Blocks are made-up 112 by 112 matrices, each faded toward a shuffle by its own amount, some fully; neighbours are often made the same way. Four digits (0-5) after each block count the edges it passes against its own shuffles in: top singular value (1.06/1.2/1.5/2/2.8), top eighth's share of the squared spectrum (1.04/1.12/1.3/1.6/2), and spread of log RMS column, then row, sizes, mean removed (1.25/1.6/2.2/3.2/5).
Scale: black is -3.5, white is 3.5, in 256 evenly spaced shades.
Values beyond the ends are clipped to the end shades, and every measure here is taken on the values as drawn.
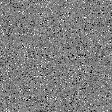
2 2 2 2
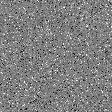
2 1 0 0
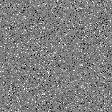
3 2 0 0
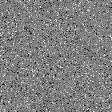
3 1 0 0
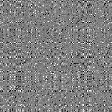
5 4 3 3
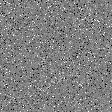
2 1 0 0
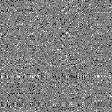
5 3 2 2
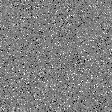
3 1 0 0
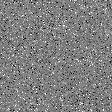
2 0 0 0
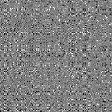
5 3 3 3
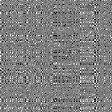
5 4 4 4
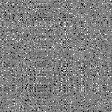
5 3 2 2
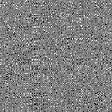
5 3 2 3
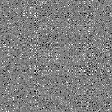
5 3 2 2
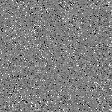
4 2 0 1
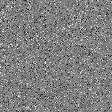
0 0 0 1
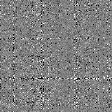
2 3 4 3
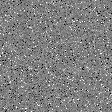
0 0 0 0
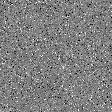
0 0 0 0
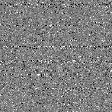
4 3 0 3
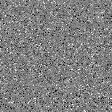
2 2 0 2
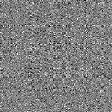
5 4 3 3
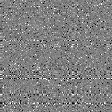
5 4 2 3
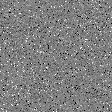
2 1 0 0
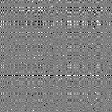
5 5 3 4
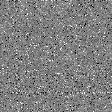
3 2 1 1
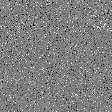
2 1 0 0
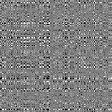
5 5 4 4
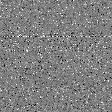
2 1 0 1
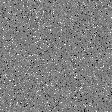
0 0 0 0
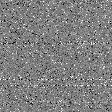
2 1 0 2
